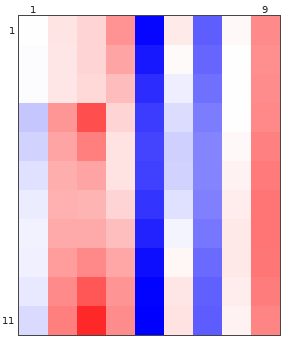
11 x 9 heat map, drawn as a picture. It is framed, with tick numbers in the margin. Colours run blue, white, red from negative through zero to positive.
Odd patch: calmer, in the top left. Ninth with the highest average: bottom left. Grain: streaks running down.
